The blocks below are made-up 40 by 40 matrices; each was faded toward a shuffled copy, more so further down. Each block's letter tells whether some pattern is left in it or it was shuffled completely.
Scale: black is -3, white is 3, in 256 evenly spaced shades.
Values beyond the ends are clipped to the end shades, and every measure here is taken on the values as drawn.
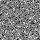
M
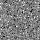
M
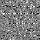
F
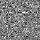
F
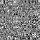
F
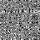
F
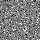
M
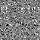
F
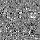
F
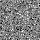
M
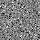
M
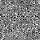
F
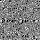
F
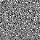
F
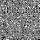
F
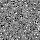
M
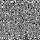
F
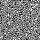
M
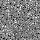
M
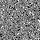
M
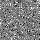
M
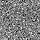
M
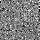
F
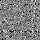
F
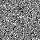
M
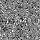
F
